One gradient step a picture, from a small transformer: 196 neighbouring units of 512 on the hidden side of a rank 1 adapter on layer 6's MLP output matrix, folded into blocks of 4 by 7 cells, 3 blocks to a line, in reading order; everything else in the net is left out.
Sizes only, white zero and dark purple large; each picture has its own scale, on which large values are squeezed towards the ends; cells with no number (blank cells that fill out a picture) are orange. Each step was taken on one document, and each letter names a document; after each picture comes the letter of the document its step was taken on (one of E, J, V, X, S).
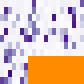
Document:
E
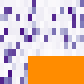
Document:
E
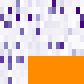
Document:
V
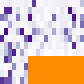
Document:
E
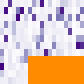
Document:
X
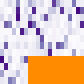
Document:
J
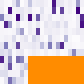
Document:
V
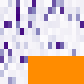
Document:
J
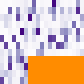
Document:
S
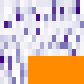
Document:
V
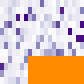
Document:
X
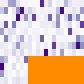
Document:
X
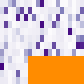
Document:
X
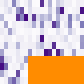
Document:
X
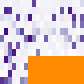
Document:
E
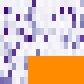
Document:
E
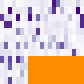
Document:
V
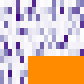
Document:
S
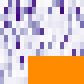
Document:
J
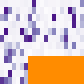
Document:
E
